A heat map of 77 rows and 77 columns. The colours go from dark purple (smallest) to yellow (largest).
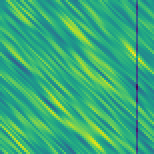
No overall slope runs across the table. The grain runs diagonally down to the right. On average the colour sits 60% of the way up the scale. Column 69 differs from the columns beside it.
